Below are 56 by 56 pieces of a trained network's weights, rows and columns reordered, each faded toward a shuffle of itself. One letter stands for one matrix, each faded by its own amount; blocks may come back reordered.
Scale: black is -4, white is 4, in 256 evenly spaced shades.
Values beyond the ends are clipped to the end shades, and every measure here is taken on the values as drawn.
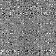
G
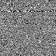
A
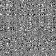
G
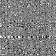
G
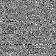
A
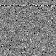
A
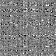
G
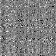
G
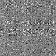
G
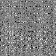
G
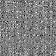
G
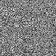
A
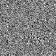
A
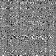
G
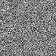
A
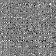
G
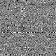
A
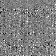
G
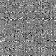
G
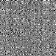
G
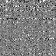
G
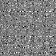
G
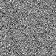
A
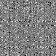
G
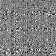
G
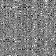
G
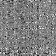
G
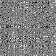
G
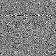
A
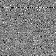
A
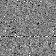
A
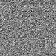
A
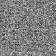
A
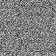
A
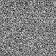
A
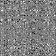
G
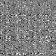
G
